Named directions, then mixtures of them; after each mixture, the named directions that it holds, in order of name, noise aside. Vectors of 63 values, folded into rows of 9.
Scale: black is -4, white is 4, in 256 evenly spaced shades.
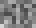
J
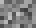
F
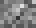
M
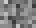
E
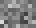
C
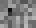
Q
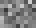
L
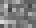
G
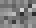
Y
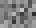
J, Y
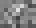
M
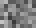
E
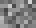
L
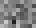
E, J, Y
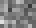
G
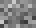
C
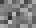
F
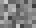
E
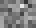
L, M, Q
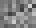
L, Y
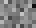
E, Y
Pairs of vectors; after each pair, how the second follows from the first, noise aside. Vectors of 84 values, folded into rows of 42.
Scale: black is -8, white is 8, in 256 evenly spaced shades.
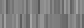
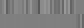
partly zeroed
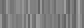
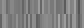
negated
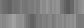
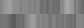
negated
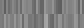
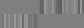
partly zeroed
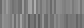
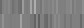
partly zeroed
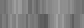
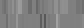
partly zeroed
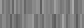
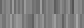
negated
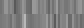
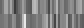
scaled up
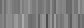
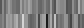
scaled up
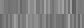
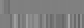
partly zeroed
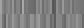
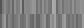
negated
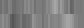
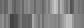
scaled up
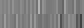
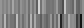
scaled up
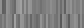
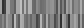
scaled up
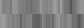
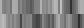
scaled up
